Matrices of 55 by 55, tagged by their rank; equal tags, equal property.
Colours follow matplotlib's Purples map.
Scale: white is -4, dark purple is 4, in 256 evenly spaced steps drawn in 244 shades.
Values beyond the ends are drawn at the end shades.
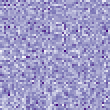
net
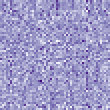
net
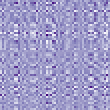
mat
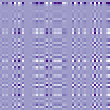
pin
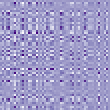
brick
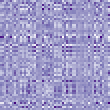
mat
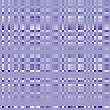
pin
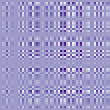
pin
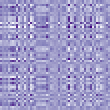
brick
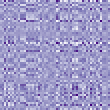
mat
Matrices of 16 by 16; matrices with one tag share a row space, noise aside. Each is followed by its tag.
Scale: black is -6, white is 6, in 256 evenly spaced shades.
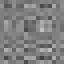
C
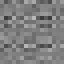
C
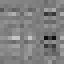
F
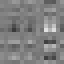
F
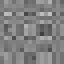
C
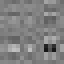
F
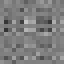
C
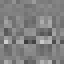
C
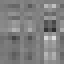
F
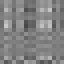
C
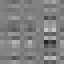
F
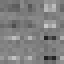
F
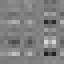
F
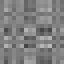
C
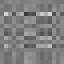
C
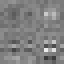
F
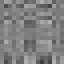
C
